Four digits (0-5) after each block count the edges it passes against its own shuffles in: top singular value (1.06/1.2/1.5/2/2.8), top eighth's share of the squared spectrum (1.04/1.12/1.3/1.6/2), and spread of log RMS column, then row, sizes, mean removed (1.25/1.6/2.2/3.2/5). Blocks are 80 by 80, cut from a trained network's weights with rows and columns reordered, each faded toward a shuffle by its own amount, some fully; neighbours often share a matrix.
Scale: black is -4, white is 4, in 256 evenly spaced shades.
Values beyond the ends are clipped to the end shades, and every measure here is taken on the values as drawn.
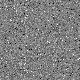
1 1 0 0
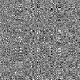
4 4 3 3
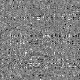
3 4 1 3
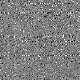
3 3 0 2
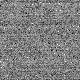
3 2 0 0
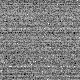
4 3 1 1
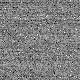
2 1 0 0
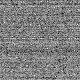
3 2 0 1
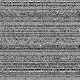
5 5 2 3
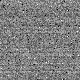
2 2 0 0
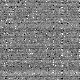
3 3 2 1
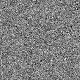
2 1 0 0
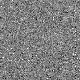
3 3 0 1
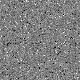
1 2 0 0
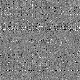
3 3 0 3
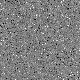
0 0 0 0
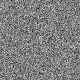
0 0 0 0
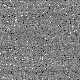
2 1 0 0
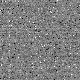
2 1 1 0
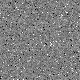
0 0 0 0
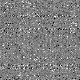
2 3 0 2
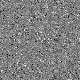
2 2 0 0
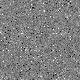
1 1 0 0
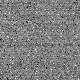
2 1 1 0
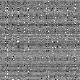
4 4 3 2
